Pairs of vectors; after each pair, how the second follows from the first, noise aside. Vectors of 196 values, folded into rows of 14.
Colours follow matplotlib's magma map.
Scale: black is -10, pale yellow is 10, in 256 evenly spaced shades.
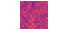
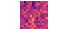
scaled up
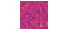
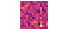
scaled up
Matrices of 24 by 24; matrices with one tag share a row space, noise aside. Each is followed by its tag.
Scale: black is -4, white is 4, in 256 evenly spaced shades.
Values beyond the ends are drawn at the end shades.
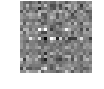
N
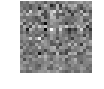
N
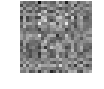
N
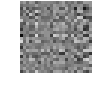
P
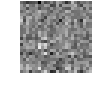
N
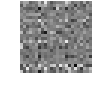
N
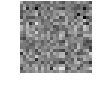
P
